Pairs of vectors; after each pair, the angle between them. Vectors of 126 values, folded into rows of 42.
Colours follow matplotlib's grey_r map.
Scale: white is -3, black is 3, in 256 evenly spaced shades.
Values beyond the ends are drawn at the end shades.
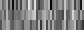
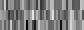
orthogonal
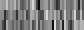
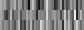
partly aligned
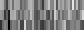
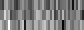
nearly opposite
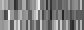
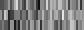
nearly opposite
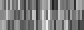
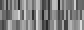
nearly opposite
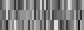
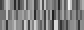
nearly parallel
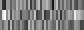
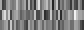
nearly parallel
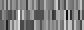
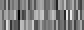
nearly opposite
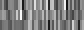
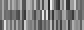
partly aligned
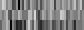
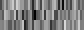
orthogonal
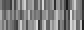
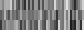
nearly opposite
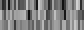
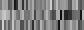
orthogonal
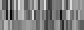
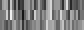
nearly opposite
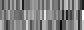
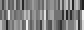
nearly parallel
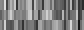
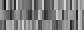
nearly opposite
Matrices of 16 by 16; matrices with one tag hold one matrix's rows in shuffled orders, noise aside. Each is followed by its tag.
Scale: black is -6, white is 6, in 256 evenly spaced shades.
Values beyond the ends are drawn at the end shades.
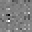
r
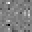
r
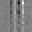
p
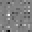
r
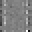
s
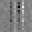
p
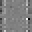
s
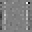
s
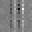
p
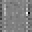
s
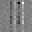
p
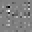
r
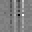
p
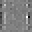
s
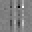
p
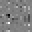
r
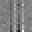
p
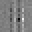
p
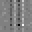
p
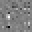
r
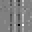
p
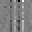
p
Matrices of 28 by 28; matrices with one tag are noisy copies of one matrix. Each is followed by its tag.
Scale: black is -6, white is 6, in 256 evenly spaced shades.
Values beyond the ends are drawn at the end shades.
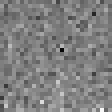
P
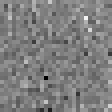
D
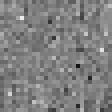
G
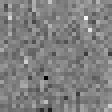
D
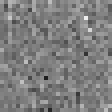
D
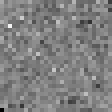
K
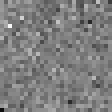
K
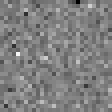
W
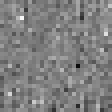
G
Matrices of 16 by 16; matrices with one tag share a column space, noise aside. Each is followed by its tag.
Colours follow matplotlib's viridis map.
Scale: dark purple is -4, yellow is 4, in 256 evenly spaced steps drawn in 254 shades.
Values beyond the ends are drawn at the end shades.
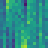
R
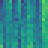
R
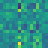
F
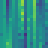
R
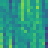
R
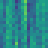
R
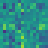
F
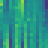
R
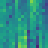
R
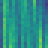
R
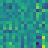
F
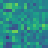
F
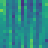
R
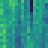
R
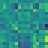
F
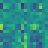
F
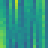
R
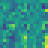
F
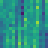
R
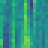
R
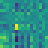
F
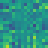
F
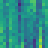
R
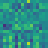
F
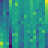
R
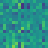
F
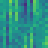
R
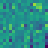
F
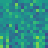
F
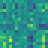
F
